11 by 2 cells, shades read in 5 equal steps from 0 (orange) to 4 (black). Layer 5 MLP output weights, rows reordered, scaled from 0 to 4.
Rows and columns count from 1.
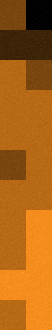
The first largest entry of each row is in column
2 1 2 1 1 1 1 1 1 1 1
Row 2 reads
3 3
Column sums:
14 13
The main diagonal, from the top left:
2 3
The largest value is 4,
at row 1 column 2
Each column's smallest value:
0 0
